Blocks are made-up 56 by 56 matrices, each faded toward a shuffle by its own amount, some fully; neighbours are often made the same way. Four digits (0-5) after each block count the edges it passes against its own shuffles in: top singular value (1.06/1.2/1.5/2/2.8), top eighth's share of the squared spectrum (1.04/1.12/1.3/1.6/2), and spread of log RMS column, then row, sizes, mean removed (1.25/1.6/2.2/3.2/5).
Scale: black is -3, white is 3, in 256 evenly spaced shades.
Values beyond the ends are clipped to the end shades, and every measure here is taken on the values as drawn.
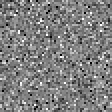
0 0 0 0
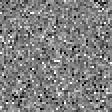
0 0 0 0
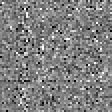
1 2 2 2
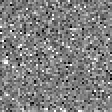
0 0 0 0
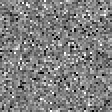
0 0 0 0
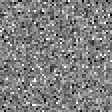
0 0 0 0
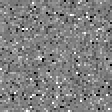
1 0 0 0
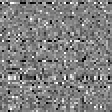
4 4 1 3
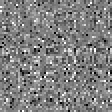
4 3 1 2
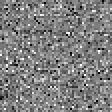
3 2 0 1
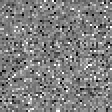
3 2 0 1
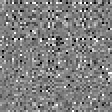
4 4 2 2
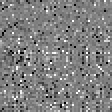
4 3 1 1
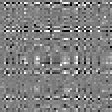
5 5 3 4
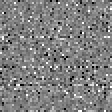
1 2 0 2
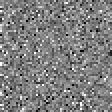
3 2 1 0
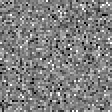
2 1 0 0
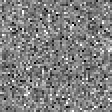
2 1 0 0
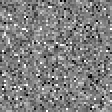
2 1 0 0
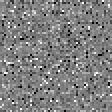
2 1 0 0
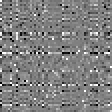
5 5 3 3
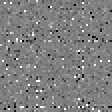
2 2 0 1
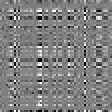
5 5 4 4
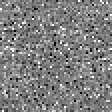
2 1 0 0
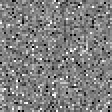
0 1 0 0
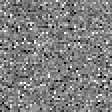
1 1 0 0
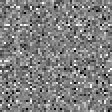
3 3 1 2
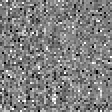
2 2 1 0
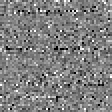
1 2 0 3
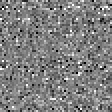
1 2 0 2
